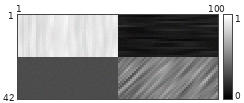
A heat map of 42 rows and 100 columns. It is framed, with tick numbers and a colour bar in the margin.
It is made of 2 by 2 panels. Panel 1,1: very high, streaked downward, faint in contrast. Panel 1,2: very low, streaked across, faint in contrast. Panel 2,1: low, flat. Panel 2,2: middling, slanting up to the right.
